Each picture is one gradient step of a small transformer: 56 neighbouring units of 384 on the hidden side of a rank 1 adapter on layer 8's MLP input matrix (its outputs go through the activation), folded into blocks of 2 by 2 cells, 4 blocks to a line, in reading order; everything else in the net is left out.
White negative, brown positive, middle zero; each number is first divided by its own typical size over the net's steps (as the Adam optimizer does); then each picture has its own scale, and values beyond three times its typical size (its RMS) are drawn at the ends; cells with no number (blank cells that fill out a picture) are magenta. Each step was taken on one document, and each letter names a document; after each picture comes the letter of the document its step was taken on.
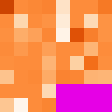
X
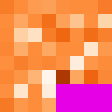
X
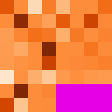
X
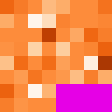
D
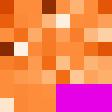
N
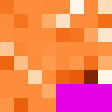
N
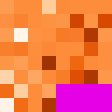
X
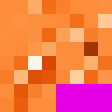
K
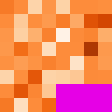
X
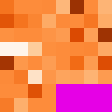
N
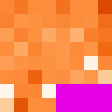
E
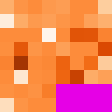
D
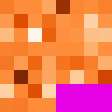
E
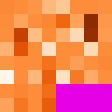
X
